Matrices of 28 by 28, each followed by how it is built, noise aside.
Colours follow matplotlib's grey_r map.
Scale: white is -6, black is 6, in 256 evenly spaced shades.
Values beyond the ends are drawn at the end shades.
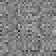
low rank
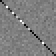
diagonal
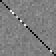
diagonal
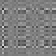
low rank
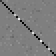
diagonal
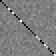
diagonal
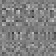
low rank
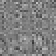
low rank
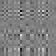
low rank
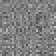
low rank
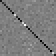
diagonal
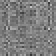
low rank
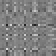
low rank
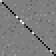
diagonal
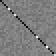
diagonal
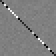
diagonal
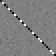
diagonal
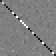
diagonal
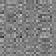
low rank
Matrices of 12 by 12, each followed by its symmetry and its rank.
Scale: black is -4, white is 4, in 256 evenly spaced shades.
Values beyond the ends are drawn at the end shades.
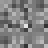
symmetric, rank two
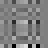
neither, rank one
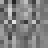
neither, rank two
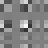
symmetric, rank one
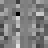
neither, rank two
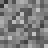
symmetric, full rank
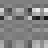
neither, rank one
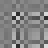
symmetric, rank one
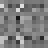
neither, rank two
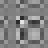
symmetric, rank one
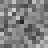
symmetric, full rank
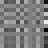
neither, rank one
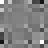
symmetric, rank two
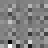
neither, rank two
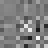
symmetric, rank two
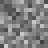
symmetric, full rank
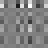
neither, rank one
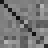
symmetric, full rank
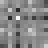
symmetric, rank two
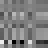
neither, rank one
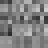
neither, rank two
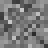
symmetric, full rank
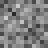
symmetric, full rank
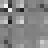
symmetric, rank two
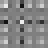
symmetric, rank one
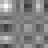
symmetric, rank one
